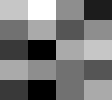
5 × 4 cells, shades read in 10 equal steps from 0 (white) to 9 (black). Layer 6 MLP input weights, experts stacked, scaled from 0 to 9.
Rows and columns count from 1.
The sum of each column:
24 25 23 23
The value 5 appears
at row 2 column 1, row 4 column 3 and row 5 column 3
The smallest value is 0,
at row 1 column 2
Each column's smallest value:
2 0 3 2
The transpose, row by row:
2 5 7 3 7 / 0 3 9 4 9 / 4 6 3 5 5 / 8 4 2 6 3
